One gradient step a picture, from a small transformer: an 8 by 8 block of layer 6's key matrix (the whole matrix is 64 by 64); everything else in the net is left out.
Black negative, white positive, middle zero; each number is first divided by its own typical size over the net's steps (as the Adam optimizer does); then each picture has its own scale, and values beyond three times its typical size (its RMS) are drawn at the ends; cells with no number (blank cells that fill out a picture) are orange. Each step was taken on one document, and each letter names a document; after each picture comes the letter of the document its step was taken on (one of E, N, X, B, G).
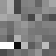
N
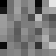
N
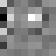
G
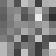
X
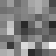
X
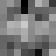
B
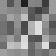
X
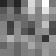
X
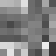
B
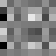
G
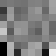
G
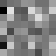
G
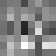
X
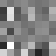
G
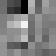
B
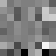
N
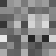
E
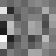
E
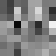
X
